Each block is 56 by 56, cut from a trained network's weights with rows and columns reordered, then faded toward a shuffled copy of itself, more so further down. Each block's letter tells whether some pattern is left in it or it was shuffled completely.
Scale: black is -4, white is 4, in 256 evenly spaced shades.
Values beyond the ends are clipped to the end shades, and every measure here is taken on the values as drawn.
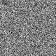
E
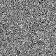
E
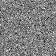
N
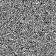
N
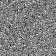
N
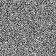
N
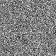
N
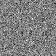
E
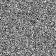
N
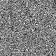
N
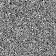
N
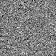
N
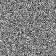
N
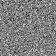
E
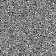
E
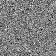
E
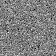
N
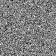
N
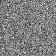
N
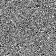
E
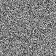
N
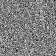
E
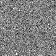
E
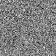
E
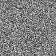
E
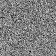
N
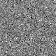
E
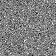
N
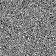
N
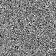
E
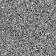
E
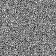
E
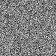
E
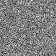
N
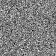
N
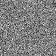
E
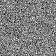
N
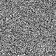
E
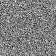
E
